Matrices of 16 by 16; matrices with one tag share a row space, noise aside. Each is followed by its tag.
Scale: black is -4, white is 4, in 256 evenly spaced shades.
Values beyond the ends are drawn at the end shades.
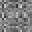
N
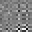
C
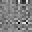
C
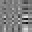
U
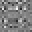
N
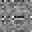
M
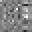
U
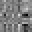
U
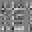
M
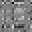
M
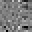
U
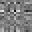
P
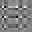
N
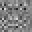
N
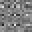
P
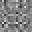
N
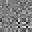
C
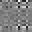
C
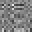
M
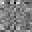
P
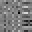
U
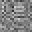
M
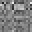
M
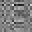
M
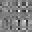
C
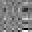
U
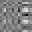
U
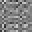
N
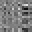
U
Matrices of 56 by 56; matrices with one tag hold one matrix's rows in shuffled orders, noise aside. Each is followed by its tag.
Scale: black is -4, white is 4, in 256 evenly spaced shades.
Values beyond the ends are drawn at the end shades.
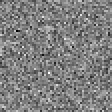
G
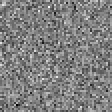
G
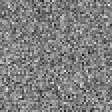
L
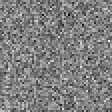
L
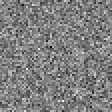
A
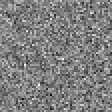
A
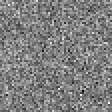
L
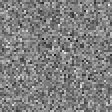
L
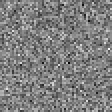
L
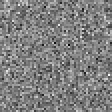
L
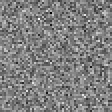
A
